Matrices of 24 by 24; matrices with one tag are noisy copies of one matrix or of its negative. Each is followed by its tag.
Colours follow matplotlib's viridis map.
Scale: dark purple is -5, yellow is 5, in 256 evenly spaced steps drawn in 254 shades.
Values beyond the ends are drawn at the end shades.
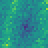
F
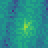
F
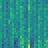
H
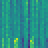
H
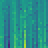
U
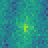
F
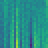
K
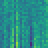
K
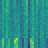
H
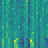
H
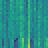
H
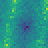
F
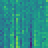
K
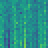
U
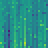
U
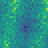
F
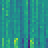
H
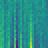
K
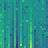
K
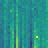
K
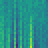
K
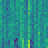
H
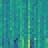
H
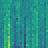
U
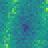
F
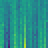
U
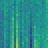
K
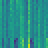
H
